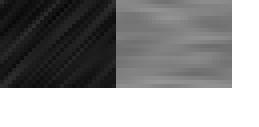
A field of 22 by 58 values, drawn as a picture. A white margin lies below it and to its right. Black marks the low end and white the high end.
It is made of 1 by 2 panels. Panel 1,1: very low, slanting up to the right, faint in contrast. Panel 1,2: middling, streaked across, faint in contrast.
